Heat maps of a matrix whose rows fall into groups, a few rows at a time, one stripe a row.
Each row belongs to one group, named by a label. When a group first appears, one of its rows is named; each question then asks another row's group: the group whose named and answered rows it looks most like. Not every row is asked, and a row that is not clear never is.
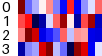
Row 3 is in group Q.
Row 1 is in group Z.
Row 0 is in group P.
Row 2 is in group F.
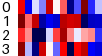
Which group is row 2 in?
Z
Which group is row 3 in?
Q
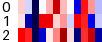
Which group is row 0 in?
Z
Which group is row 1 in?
Q
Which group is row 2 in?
Z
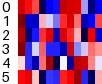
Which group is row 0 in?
F
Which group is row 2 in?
P
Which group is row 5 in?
F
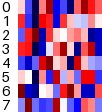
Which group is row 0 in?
Q
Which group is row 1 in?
P
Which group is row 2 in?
F
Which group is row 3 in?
Z
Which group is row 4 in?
Q
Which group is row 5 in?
Z
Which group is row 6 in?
P
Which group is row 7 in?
Z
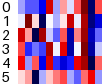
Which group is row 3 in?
Q
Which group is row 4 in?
Q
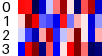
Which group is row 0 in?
Z
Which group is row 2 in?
Q
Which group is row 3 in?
F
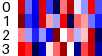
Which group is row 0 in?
P
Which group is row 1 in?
Q
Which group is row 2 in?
Z
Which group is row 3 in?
Z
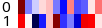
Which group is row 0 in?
P
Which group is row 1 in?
Z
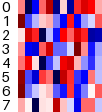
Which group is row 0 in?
Q
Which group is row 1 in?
P
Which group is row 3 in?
Q
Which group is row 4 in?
F
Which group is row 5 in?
P
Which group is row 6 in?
P
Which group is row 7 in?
Z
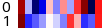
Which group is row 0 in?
Q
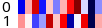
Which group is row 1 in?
Q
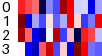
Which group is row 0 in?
F
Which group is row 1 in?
P
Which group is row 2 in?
Z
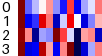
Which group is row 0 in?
P
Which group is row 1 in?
P
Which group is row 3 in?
P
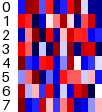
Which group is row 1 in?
Z
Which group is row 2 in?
F
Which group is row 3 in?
Z
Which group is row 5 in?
F
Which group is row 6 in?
Q
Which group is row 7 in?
P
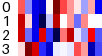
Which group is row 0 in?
Z
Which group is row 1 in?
Z
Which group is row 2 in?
P
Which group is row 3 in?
F
